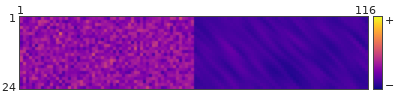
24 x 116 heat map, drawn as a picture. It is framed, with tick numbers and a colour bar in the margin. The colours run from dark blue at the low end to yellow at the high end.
It is made of 1 by 2 panels. Panel 1,1: low, fine-grained. Panel 1,2: very low, slanting down to the right, faint in contrast.
